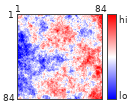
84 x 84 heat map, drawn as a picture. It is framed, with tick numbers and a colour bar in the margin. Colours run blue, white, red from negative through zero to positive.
Odd rows or columns: none. Average level on the scale: 50%. Stripes: none. Ninth with the lowest average: middle left. Slope: up to the right.
